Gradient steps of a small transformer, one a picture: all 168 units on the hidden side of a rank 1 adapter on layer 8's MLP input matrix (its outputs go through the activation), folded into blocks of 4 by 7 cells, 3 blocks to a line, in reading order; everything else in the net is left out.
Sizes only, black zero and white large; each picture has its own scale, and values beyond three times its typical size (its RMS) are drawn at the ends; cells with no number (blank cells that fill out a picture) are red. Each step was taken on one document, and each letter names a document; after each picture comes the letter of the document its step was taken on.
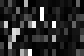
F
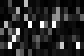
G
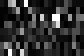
F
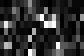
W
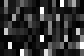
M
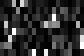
W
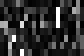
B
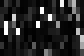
M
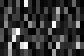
G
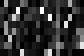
M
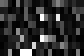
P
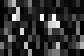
W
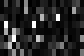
B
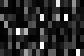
P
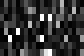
M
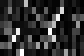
G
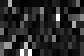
F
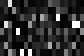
F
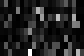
P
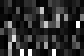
F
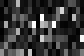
F
